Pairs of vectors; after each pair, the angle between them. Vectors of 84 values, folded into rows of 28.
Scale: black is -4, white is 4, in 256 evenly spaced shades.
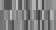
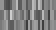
nearly parallel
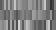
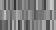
nearly opposite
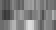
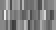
partly opposed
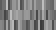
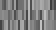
orthogonal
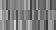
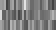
partly aligned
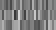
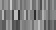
nearly opposite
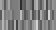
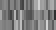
orthogonal
